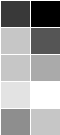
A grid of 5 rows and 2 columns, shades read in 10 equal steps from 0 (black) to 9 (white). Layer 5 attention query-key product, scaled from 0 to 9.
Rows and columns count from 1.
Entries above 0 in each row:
1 2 2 2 2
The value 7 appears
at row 2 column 1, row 3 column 1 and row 5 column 2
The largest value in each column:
8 9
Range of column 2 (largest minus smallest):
9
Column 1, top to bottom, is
2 7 7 8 5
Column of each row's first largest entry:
1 1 1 2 2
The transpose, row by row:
2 7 7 8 5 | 0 3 6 9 7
